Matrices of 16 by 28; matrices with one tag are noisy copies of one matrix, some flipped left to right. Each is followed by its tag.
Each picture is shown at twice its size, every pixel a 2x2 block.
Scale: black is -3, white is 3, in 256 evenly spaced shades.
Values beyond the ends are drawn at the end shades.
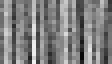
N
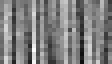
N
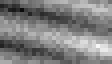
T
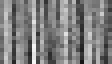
N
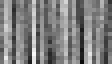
N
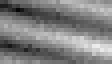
T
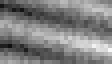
T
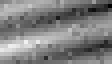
T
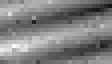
T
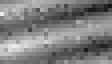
T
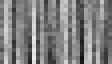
N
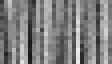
N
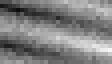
T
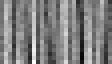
N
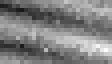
T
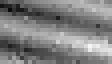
T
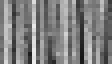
N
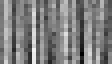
N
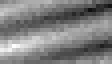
T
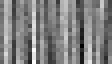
N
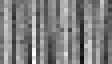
N
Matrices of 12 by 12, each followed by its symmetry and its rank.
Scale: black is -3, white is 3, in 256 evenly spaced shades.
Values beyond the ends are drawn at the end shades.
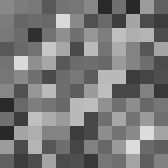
symmetric, full rank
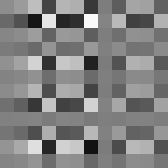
neither, rank one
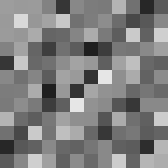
symmetric, full rank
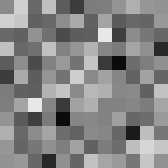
symmetric, full rank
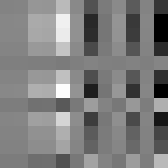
neither, rank one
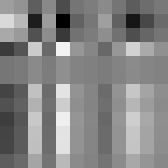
neither, rank one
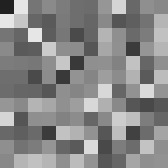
symmetric, full rank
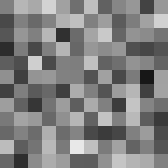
antisymmetric, full rank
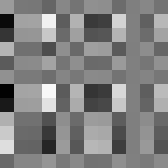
neither, rank one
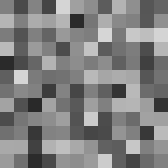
antisymmetric, full rank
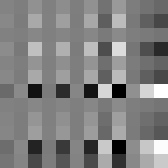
neither, rank one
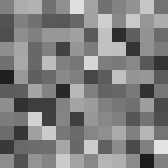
antisymmetric, full rank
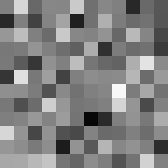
antisymmetric, full rank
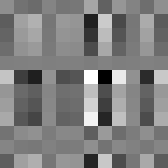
neither, rank one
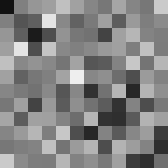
symmetric, full rank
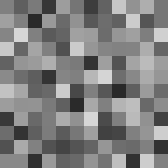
antisymmetric, full rank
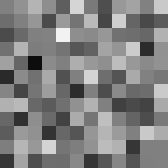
antisymmetric, full rank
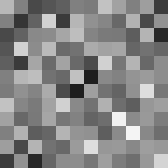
symmetric, full rank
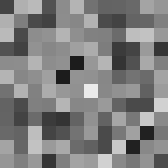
symmetric, full rank
